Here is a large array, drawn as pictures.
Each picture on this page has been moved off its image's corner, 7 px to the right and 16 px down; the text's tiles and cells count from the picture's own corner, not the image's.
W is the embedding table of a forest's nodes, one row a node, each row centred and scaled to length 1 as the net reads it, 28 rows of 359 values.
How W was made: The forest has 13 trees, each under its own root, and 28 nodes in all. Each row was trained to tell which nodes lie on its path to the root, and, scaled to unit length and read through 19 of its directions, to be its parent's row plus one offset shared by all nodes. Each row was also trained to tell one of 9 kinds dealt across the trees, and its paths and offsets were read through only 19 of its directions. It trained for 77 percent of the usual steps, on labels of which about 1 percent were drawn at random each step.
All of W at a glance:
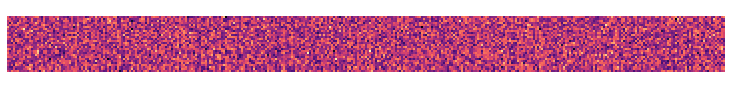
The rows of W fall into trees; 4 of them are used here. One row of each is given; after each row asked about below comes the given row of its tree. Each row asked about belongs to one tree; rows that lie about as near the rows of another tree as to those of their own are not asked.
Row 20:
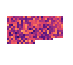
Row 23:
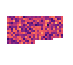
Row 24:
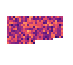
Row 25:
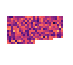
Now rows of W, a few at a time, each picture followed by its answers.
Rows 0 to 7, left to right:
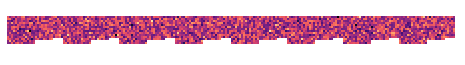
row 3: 24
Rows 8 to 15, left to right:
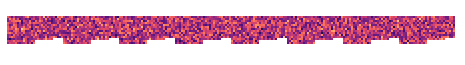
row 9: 25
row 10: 20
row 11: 23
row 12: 24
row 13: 23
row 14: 20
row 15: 25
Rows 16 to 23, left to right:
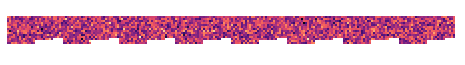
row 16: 20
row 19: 20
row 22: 23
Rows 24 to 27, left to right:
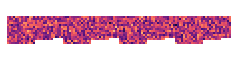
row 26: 25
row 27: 24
